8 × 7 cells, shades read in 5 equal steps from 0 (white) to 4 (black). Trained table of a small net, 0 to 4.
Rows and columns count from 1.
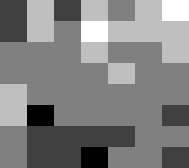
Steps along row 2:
down up down up same same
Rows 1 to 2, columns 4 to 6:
1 2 1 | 0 1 1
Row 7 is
2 3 3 3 3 2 2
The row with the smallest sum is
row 2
